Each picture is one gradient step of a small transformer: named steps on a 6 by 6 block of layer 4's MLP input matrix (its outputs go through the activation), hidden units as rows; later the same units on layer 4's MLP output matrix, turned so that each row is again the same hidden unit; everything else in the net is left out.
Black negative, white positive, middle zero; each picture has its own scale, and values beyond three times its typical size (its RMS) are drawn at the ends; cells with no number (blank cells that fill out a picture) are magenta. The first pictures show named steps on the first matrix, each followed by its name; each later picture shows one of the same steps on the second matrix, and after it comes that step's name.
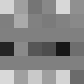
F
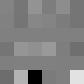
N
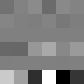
N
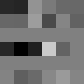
F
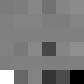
N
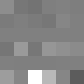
N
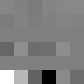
N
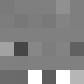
N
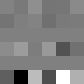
N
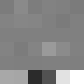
N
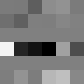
F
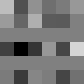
F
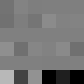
N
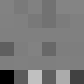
N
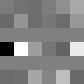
F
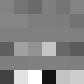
N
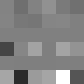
N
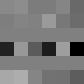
F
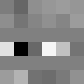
F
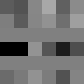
F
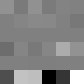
N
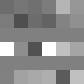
F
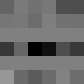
F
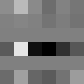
F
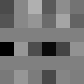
F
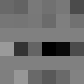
F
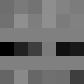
F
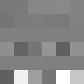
N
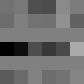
F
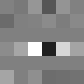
F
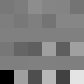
N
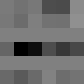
F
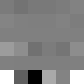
N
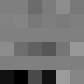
N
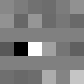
F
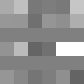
F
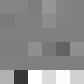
N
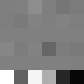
N
